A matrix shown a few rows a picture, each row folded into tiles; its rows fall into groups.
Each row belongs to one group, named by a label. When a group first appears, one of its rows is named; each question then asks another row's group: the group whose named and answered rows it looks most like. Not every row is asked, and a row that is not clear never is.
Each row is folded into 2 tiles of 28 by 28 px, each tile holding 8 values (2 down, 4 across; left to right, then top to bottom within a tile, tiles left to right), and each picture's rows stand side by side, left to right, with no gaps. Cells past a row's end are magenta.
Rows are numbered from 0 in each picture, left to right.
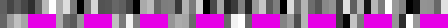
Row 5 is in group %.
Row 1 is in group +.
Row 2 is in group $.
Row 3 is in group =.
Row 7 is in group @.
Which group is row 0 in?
@
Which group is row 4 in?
$
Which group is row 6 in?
@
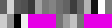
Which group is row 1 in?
=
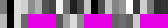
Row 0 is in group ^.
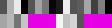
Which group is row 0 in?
+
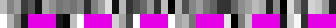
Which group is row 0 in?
=
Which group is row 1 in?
@
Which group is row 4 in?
^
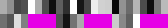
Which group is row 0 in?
$
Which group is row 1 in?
@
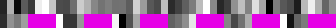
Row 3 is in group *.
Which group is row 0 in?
@
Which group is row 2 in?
^
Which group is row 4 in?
^
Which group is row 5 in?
^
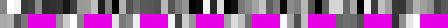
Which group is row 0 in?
+
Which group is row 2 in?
%
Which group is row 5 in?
%
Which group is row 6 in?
=
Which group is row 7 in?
*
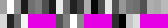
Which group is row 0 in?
+
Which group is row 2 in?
@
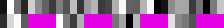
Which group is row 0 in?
$
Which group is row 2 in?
+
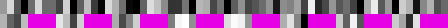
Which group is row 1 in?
%
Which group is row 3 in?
$
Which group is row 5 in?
=
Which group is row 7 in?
+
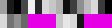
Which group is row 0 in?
=
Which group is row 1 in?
$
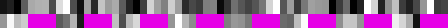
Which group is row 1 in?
=
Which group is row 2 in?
@
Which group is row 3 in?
$
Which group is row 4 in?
@
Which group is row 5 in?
*
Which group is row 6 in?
$
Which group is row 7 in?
$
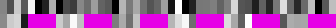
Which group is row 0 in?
=
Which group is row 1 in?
*
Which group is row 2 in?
%
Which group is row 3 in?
$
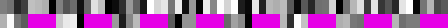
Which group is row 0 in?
$
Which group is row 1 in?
$
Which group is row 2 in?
@
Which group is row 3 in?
@
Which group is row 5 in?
@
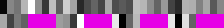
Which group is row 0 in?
^
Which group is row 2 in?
^
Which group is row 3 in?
^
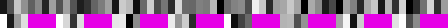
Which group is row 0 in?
^
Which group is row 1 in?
%
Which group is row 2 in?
+
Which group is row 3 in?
$
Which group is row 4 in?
^
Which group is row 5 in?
+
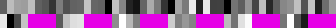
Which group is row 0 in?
^
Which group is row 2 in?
$
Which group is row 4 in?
*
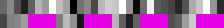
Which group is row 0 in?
@
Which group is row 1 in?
=
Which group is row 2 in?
+
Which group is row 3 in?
*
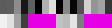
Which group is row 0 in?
=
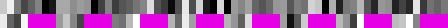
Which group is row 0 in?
+
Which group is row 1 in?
=
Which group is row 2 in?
*
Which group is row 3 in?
^
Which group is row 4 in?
%
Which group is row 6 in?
%
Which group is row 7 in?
*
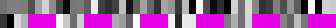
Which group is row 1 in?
*
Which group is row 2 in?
%
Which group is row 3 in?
^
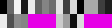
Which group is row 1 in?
+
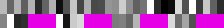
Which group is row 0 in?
=
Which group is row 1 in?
^
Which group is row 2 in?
+
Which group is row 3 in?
*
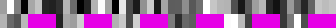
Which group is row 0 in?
+
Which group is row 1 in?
@
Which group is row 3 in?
@
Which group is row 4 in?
$
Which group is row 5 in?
@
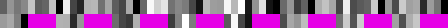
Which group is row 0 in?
=
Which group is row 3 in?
@
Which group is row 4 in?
+
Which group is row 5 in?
@
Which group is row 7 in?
*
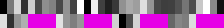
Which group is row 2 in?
^
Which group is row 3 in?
*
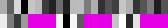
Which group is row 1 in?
^
